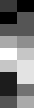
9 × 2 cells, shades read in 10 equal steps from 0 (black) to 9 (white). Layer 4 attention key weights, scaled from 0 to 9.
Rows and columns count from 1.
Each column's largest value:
9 8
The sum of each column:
32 44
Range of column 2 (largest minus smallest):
8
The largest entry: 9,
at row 5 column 1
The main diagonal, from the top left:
2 3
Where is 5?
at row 4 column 2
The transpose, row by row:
2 0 3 6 9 7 1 1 3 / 0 3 3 5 7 8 8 4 6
